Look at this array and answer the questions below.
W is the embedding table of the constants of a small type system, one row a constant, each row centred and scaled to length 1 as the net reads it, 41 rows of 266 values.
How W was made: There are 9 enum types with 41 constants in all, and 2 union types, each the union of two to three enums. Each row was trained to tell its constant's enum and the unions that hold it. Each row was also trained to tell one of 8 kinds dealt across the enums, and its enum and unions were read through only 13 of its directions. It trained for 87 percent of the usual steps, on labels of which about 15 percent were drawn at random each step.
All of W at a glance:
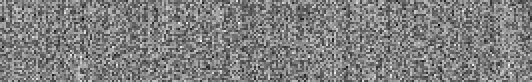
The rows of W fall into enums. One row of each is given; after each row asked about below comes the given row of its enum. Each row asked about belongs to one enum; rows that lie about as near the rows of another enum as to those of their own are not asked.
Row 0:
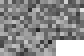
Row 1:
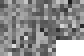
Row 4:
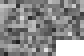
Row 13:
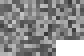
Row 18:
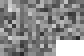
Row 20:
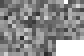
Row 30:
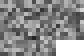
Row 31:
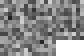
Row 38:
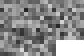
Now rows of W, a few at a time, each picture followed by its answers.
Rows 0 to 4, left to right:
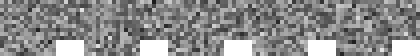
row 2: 18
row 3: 30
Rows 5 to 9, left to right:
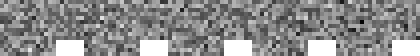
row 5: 31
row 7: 30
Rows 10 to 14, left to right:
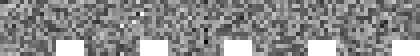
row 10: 4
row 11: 13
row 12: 18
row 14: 4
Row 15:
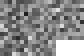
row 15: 20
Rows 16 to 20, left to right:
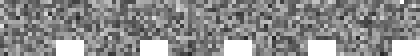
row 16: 0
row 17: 1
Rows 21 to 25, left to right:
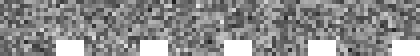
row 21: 13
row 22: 20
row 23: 18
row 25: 4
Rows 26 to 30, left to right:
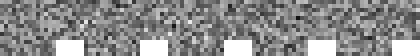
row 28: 1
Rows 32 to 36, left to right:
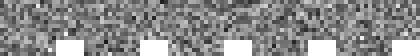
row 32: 1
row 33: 38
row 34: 0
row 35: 4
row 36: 13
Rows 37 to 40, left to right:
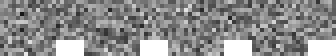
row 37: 0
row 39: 0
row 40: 13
